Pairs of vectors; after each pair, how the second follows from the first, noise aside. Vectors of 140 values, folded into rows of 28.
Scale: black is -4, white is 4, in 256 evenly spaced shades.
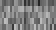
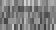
negated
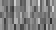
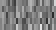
wrapped around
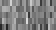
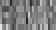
negated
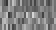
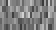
reversed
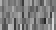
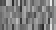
wrapped around
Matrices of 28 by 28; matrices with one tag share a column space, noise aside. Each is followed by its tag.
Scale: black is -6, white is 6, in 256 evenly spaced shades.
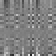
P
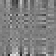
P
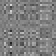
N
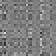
N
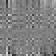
P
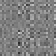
N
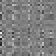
N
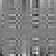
P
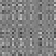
N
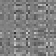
N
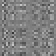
N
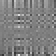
P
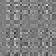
N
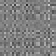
N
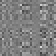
N
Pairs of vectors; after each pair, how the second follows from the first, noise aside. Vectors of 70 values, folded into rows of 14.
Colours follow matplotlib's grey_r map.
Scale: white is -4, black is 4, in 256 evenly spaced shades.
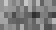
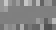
partly zeroed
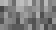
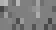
partly zeroed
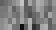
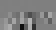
partly zeroed
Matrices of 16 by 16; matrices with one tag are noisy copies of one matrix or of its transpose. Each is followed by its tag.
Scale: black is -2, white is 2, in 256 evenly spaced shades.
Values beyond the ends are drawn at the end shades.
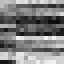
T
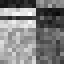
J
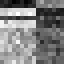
J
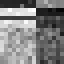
J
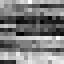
T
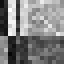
J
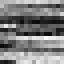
T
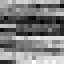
T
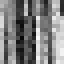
T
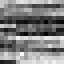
T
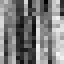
T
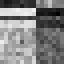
J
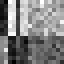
J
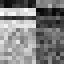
J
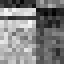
J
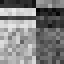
J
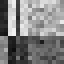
J
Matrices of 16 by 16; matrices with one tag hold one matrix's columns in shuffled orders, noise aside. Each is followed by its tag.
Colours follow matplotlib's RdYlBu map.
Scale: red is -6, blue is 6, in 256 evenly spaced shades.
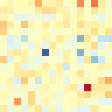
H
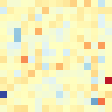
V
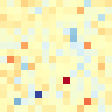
V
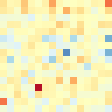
H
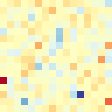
V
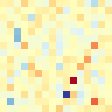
V
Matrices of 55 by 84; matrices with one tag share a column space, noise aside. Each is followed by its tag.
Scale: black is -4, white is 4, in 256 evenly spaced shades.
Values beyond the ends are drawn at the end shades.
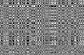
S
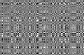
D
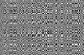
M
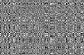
D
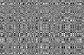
D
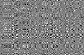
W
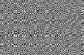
M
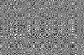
W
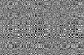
W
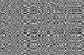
M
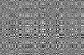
W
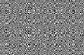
M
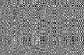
S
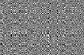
M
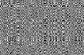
S
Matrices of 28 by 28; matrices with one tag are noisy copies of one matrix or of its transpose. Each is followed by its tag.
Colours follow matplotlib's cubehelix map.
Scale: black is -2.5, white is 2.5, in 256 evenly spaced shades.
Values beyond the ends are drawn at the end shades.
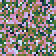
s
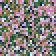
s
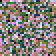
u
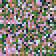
s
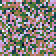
u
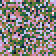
u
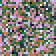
u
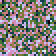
s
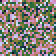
u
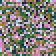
u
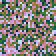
s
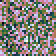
u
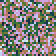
u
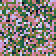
u
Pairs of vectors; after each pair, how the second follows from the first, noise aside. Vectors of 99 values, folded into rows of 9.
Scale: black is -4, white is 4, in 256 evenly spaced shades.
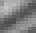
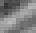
negated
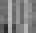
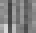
negated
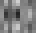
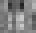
wrapped around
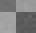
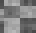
wrapped around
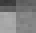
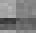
wrapped around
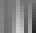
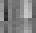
wrapped around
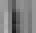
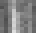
negated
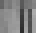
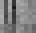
reversed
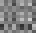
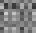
reversed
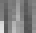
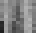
negated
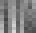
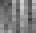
reversed
